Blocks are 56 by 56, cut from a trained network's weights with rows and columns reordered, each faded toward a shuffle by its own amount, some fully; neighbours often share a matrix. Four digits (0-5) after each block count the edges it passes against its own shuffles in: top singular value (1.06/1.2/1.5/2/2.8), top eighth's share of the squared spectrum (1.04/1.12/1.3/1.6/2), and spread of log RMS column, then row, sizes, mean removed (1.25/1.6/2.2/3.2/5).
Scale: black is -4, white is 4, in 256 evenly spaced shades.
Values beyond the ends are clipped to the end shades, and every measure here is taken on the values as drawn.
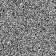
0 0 0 0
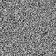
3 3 1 0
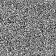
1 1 0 0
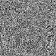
3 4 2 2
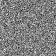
0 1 0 0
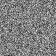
0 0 0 0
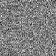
3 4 1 0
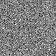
1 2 0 1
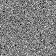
0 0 0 0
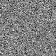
0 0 0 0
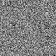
2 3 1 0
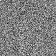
2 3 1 0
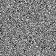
0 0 0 0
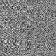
3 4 2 0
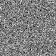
0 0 0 0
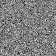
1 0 0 0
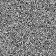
1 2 0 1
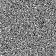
1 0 0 0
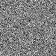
1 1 0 0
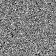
1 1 0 0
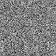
2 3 0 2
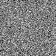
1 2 1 0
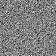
2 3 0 1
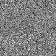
2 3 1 1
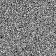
1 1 0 0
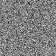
1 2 0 0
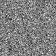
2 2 0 1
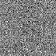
3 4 1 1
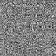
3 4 1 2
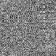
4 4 2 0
